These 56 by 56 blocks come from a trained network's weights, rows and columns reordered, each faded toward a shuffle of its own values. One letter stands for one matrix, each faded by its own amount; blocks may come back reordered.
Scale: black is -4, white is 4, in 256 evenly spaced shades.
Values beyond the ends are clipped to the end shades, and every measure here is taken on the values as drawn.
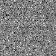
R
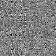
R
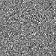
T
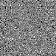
R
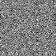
T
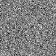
T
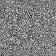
T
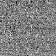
R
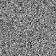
T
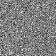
T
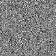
T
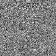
T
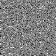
T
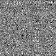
R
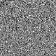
T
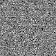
R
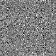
R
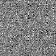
R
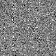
R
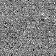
R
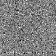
T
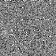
T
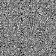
R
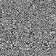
T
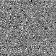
R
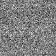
R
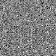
T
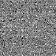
R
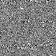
T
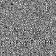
T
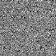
T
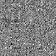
T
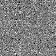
R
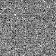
R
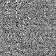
R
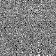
R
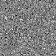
T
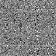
R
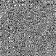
T
